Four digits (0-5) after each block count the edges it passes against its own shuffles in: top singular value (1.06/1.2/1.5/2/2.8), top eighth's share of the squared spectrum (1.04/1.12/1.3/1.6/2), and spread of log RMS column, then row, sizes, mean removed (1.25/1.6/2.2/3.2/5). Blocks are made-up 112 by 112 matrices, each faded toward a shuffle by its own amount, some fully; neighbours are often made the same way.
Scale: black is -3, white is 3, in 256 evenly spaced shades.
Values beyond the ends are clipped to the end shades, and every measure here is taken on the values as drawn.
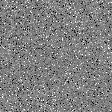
1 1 0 0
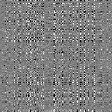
5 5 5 4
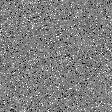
1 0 0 0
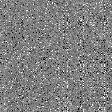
4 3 2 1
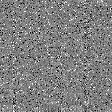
3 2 2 1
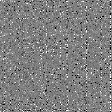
4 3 3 2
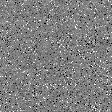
3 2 2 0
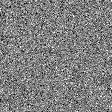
0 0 0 0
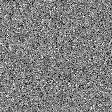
0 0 0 0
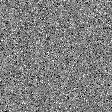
0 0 0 0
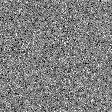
0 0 0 0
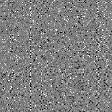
4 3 2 1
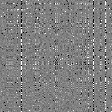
5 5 3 2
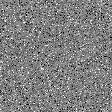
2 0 0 0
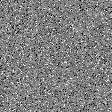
0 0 0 0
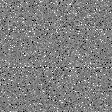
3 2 0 1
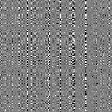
5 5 4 3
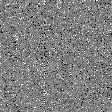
3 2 1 0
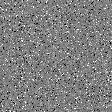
2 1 0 0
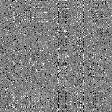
4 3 3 2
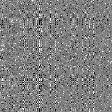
5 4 4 2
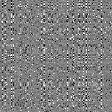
5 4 4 3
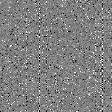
4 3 2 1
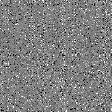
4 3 2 1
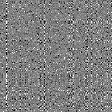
5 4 3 2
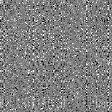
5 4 3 2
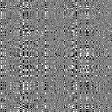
5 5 4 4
